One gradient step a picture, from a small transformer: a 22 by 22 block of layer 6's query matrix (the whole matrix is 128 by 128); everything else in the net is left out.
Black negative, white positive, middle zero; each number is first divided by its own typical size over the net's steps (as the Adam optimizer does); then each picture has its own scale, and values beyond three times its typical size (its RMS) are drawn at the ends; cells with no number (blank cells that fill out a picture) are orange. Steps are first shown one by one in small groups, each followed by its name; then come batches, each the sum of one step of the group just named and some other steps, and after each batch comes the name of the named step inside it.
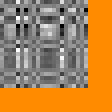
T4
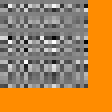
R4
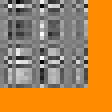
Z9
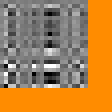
R4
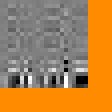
R4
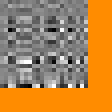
Z9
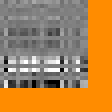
Z9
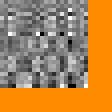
T4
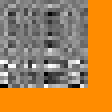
T4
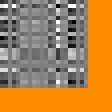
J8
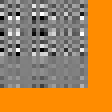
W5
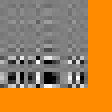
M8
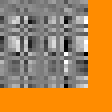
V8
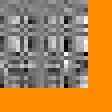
V8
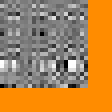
W5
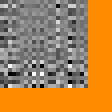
J8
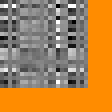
J8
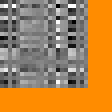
J8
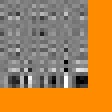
W5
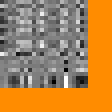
W5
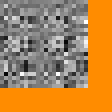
V8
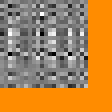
W5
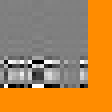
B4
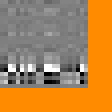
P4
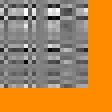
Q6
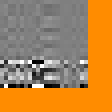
B4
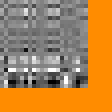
Q6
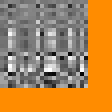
P4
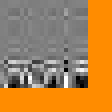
B4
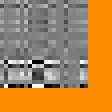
B4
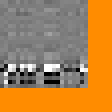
P4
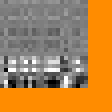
P4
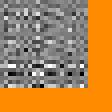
Q6
